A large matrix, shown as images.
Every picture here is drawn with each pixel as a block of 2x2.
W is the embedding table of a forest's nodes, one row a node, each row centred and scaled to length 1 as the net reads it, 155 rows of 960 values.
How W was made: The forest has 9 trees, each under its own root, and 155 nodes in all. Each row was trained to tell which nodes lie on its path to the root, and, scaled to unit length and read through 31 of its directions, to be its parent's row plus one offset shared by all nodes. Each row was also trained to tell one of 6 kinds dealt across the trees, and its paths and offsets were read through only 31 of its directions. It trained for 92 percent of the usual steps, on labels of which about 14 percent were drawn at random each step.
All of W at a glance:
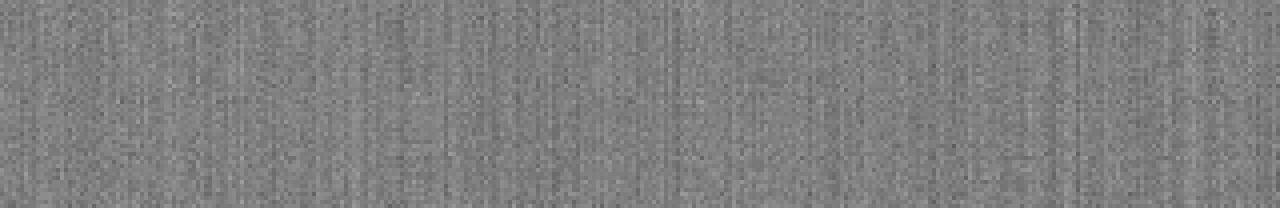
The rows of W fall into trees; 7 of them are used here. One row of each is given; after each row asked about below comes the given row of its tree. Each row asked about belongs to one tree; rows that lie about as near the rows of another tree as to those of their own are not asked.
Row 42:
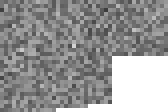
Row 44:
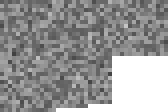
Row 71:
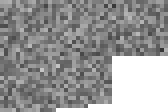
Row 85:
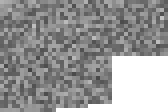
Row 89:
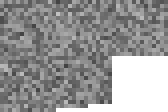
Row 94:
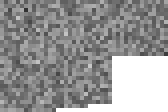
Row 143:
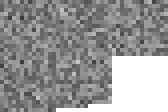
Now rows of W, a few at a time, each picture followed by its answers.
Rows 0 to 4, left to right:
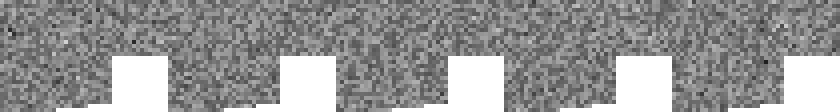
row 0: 85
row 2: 44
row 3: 44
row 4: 42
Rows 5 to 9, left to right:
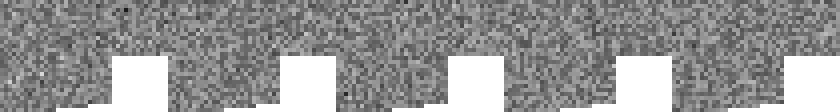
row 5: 85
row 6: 89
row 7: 89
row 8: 71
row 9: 44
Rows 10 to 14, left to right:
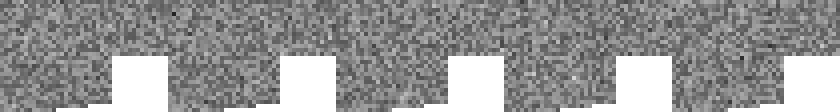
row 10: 89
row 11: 89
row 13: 85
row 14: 42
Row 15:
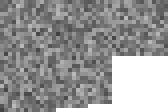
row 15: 44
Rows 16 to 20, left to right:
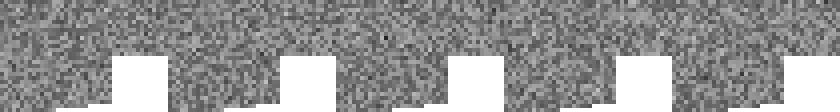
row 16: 44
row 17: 44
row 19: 89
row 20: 89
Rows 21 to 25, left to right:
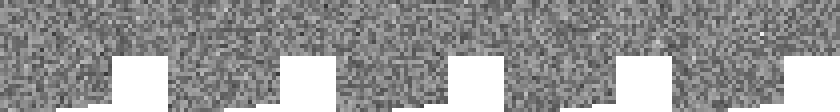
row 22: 44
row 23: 89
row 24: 44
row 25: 143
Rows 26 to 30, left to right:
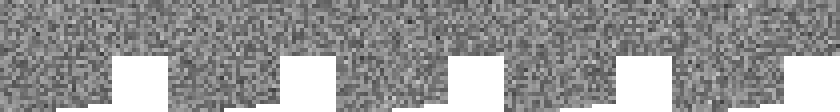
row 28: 71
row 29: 44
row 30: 42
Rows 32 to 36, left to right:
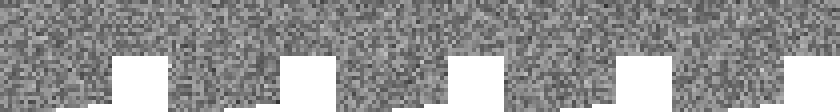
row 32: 44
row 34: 89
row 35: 94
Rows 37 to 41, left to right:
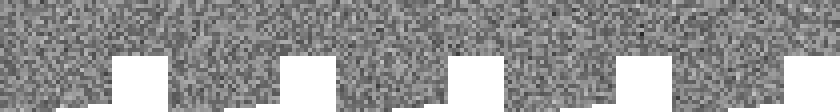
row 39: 94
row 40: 85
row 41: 85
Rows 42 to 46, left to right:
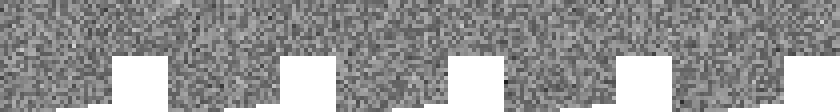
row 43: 71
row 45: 94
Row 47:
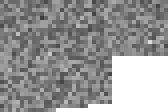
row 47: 44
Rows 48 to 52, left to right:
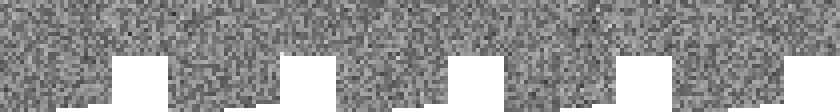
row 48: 85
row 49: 85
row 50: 94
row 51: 42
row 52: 89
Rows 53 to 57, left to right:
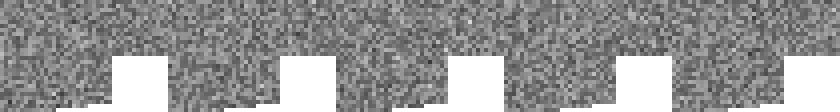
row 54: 42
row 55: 85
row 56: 71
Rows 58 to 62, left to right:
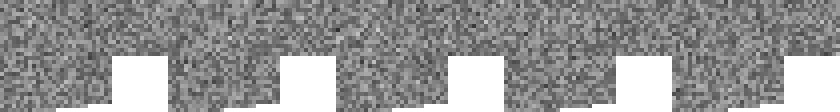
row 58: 42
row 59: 42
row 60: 42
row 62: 71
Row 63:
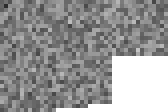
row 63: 44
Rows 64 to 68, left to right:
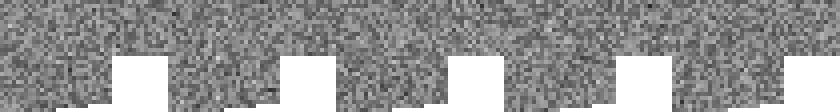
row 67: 42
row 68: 44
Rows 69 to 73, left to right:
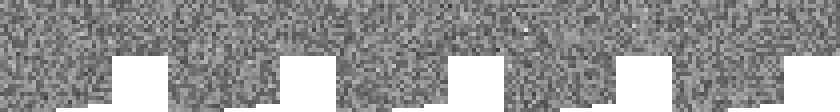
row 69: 71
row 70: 94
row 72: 89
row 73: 42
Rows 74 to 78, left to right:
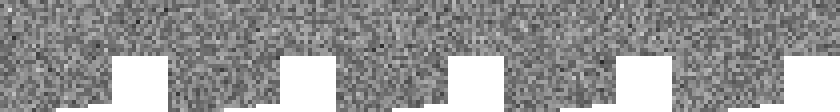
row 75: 44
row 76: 89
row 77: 71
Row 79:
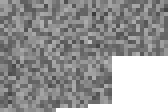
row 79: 143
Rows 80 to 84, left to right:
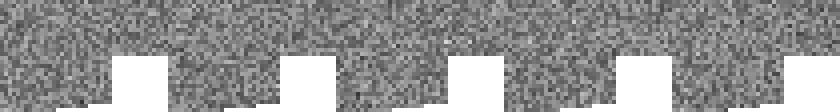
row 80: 85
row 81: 89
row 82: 42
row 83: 44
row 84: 94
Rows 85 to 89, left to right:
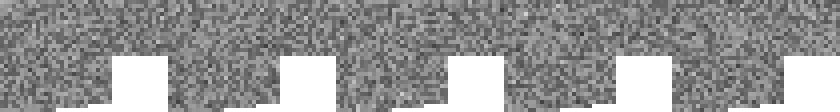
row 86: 143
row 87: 42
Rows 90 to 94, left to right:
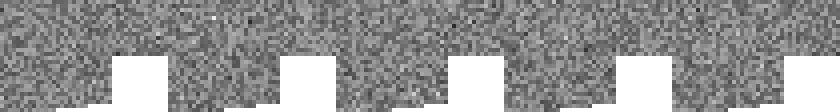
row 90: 42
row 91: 89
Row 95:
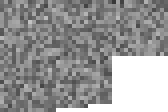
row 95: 89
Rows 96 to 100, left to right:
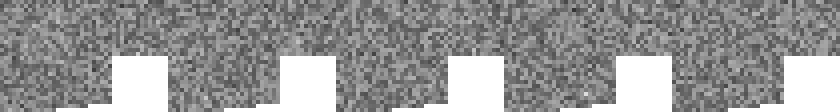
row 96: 89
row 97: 42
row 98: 44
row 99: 85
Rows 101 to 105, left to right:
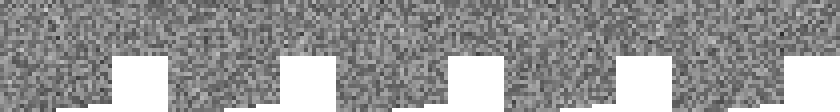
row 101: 89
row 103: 94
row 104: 89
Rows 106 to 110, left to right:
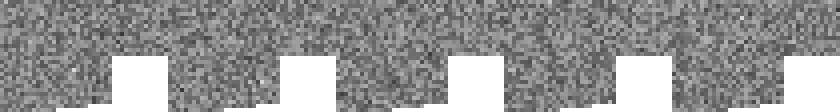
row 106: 85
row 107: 42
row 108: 94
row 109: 42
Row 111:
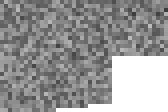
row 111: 94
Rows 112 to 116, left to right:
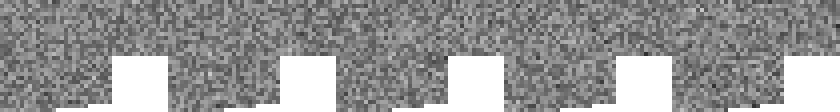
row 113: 42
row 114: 71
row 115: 94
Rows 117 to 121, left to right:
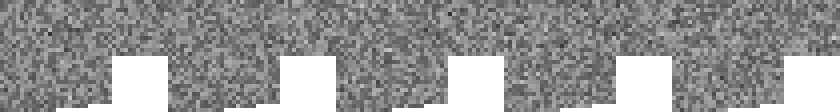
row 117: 44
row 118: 89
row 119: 85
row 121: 42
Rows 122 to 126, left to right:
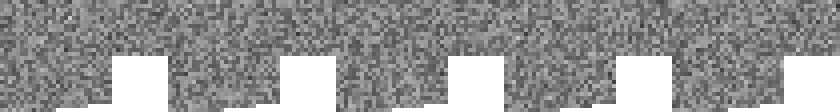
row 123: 42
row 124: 44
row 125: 44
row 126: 85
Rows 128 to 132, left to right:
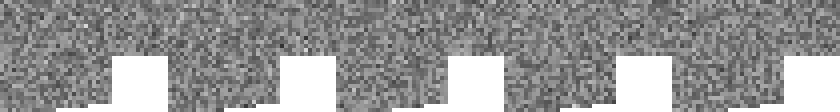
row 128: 94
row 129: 85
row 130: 85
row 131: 89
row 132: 85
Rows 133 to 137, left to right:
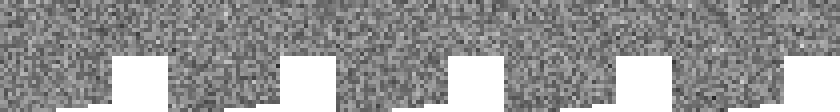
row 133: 85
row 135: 44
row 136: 94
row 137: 71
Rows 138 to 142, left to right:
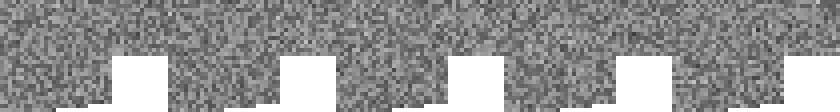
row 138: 85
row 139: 89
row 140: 89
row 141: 94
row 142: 89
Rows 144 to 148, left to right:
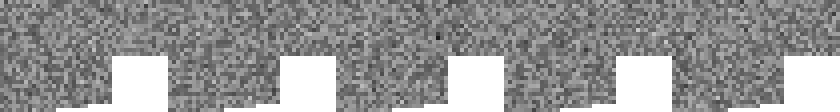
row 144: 42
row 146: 89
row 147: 44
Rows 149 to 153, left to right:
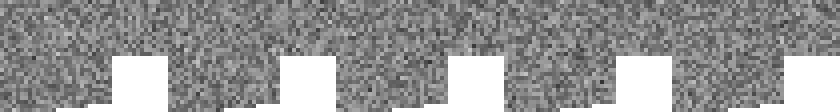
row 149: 94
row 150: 89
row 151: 85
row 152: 94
